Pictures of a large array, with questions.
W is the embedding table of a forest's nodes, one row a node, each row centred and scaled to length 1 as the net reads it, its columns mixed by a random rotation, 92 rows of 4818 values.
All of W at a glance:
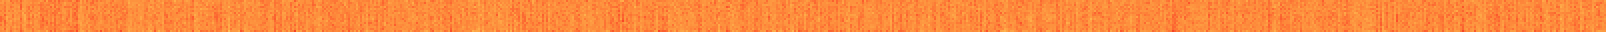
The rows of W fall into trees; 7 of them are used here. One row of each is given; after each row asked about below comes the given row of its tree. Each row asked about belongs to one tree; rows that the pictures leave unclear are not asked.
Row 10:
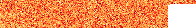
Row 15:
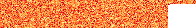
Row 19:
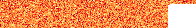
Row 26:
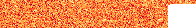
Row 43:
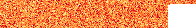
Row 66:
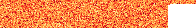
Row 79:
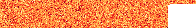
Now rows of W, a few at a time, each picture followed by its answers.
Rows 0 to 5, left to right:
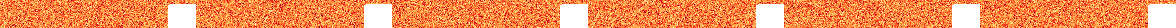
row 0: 10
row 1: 19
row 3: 10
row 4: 19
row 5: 19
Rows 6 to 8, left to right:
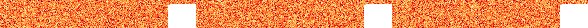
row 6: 43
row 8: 26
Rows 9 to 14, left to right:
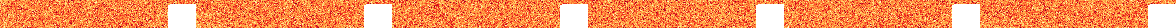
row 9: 10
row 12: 79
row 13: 10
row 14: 15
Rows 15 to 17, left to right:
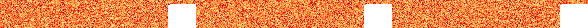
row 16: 66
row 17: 26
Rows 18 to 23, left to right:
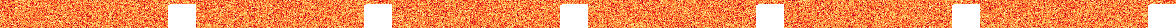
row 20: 19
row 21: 66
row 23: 19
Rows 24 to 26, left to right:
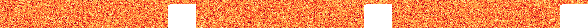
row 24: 79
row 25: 15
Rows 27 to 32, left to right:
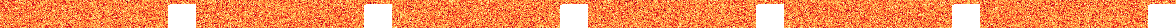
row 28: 26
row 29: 10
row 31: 15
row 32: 79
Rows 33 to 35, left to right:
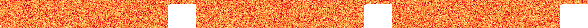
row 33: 66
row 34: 19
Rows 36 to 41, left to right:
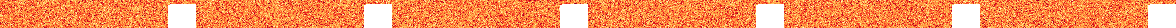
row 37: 26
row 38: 43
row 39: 26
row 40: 26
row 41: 43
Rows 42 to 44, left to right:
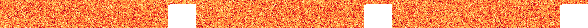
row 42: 15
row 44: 43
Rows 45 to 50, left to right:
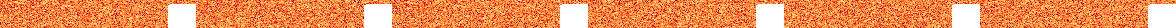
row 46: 15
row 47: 79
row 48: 79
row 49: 10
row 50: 79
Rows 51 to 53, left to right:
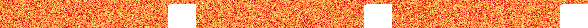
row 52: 43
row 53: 79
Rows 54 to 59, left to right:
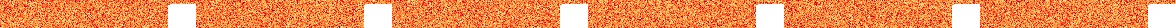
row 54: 19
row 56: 79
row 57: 26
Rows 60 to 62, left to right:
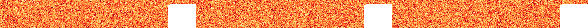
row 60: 79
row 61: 79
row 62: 43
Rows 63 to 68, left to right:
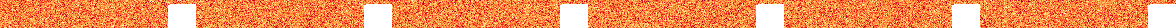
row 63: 15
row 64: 43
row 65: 79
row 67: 43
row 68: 43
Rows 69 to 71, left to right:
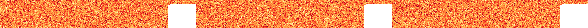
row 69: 66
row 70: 79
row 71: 19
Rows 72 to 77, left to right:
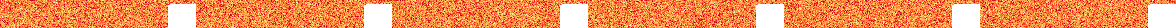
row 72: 19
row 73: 19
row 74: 79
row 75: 43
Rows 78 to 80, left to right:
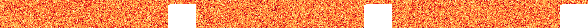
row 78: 19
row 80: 26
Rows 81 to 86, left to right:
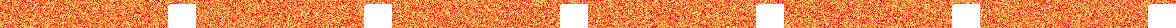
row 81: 15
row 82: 79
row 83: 26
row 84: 79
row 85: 15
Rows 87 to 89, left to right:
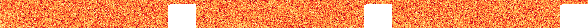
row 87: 10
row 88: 66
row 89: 19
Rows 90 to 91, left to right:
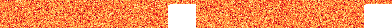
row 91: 19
